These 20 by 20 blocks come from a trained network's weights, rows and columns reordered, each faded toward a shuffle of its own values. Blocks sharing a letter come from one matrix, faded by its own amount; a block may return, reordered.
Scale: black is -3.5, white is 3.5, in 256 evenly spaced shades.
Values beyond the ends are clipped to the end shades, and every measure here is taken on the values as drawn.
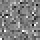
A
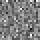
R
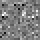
A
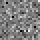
R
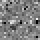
A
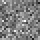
R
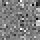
A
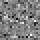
A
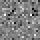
A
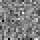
R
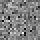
A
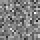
R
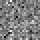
R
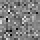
A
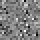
A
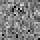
R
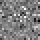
A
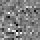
A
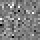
A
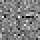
A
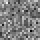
R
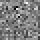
R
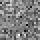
R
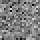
R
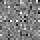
A
